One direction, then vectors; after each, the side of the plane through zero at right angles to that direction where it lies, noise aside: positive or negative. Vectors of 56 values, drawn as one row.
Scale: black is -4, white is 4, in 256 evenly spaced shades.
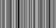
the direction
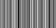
positive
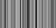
negative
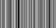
positive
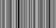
positive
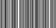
negative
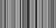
negative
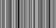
positive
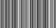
negative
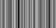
positive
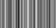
positive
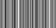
negative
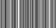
negative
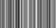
positive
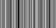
positive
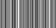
negative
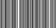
negative
